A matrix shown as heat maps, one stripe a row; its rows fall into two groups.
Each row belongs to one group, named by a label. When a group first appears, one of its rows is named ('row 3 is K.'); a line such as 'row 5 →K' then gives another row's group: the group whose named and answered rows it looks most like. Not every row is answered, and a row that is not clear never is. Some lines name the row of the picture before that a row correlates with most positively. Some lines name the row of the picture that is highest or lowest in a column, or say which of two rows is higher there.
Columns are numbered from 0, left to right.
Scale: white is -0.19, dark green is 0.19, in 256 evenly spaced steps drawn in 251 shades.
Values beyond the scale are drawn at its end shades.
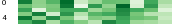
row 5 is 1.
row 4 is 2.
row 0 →2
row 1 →2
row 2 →2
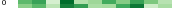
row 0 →1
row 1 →1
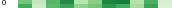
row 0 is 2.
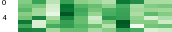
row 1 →1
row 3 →1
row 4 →1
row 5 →2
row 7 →1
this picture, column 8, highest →0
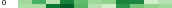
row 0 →1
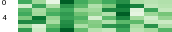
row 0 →1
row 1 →1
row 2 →2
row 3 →2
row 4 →1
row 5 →1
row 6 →2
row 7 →2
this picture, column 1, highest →4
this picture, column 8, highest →1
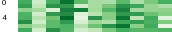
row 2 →1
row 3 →2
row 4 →2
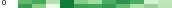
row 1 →1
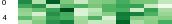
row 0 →2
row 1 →1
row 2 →2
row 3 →2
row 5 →2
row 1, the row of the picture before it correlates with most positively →0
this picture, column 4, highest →1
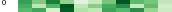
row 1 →2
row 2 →1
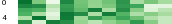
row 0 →1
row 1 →1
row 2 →1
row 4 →1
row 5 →2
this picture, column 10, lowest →1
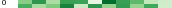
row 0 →1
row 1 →2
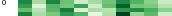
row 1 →2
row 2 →2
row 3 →2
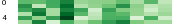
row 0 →2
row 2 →1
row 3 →1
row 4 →2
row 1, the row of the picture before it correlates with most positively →0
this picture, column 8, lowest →4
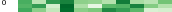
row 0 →2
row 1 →1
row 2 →1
